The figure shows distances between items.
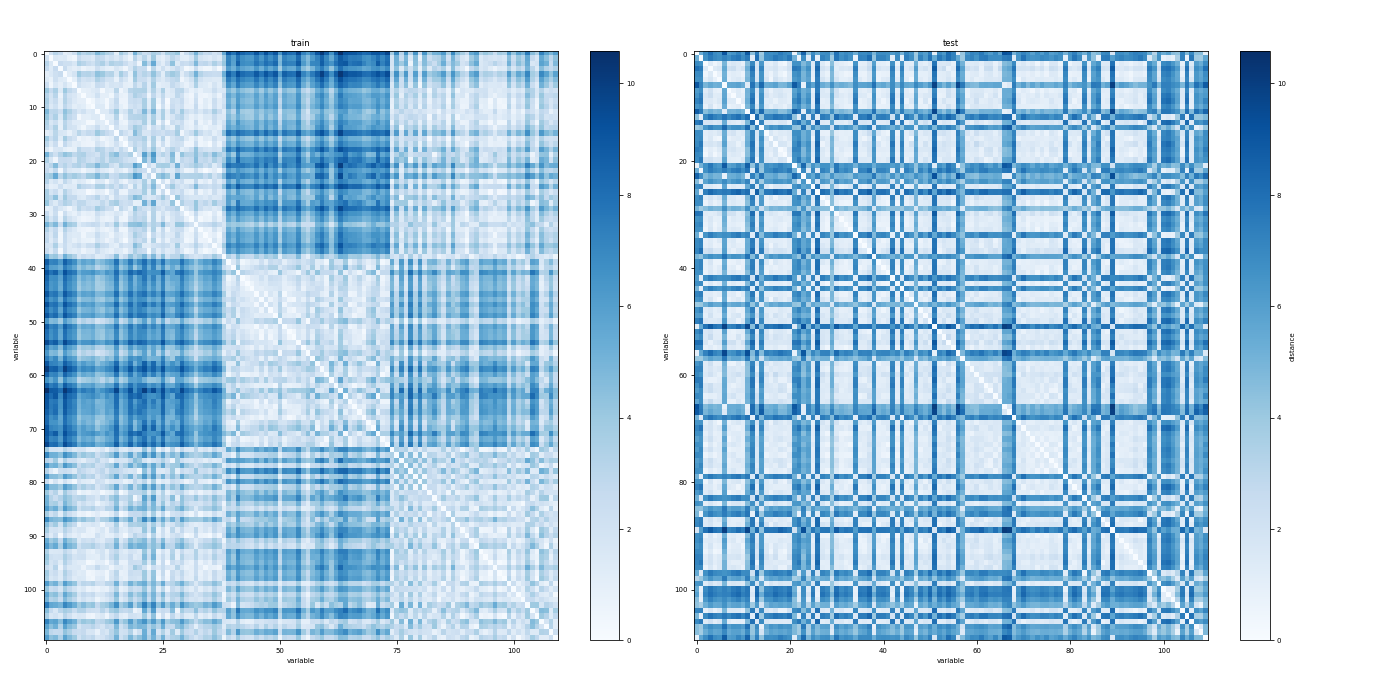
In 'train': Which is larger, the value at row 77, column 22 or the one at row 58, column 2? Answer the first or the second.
the second
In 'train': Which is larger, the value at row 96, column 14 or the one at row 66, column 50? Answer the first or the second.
the second
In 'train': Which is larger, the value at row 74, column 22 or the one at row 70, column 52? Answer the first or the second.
the second
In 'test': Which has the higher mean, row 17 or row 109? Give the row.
109
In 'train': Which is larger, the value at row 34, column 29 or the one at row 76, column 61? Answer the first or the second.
the second
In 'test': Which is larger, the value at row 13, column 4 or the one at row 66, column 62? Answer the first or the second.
the second
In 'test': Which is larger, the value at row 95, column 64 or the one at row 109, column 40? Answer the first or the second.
the second
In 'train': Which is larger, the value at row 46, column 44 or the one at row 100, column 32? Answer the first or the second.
the second
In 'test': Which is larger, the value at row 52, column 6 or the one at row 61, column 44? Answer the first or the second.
the second
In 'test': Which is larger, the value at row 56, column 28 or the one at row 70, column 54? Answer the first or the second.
the first
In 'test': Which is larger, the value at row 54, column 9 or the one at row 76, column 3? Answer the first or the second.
the second
